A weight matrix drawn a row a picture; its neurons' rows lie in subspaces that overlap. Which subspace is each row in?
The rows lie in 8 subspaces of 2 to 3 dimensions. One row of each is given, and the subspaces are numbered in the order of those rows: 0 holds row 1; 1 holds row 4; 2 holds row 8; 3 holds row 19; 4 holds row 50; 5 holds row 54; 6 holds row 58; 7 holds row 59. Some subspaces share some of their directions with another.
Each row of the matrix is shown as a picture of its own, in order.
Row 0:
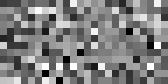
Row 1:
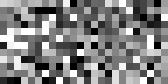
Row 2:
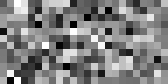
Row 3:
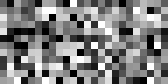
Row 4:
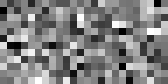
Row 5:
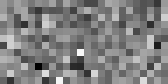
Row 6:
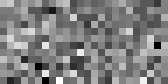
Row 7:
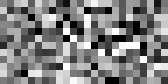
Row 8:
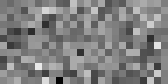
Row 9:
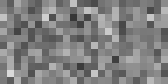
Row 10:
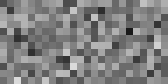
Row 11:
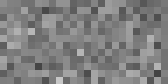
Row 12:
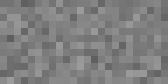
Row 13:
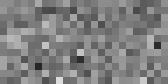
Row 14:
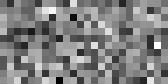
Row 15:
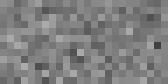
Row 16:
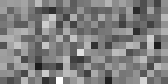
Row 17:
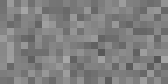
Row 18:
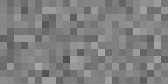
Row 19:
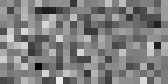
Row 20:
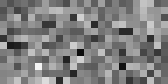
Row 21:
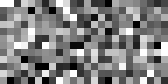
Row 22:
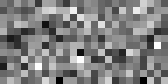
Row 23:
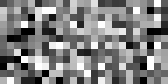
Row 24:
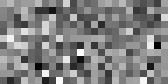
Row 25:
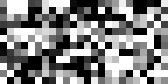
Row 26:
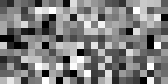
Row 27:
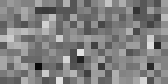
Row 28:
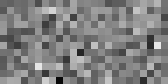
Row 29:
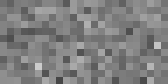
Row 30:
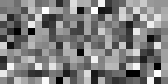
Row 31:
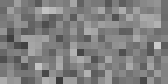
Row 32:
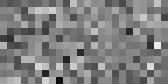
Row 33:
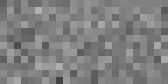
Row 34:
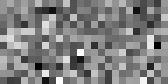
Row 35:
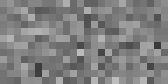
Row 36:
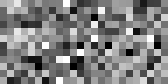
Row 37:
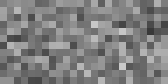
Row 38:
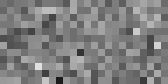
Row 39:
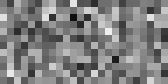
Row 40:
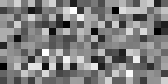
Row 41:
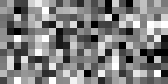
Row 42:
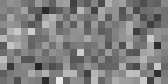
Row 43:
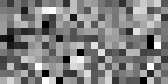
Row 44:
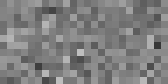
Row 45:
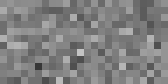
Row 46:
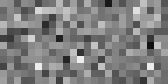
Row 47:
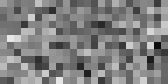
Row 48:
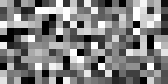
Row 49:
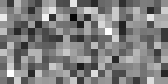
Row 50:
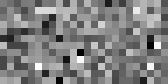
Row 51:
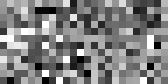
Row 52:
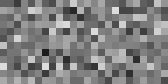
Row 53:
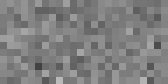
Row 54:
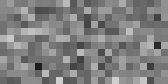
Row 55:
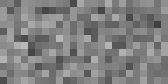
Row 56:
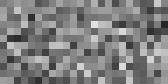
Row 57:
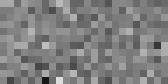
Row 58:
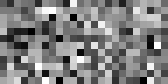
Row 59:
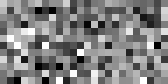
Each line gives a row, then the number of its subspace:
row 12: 2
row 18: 7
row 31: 3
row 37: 1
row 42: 2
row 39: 6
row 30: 2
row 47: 1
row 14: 6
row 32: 0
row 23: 1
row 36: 3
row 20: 1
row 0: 0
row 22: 0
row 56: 1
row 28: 5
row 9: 6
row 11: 2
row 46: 4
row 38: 2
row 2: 3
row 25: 3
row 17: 7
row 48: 4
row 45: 1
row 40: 0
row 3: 6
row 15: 3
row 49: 6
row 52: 0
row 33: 7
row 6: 4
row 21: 4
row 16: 5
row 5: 6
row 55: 3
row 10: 3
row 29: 5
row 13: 0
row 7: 5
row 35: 5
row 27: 4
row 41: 1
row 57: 4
